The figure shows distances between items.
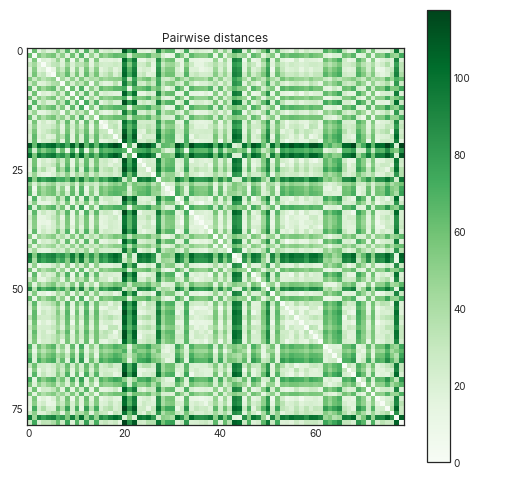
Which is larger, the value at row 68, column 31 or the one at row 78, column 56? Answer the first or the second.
the second
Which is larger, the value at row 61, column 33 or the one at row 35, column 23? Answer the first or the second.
the first
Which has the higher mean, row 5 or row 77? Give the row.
77
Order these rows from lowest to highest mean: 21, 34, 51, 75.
51, 34, 75, 21
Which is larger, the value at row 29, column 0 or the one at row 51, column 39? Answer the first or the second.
the first
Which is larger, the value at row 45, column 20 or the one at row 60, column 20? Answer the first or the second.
the second
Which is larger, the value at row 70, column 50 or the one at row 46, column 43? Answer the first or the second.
the second
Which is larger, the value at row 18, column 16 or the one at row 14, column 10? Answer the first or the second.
the first
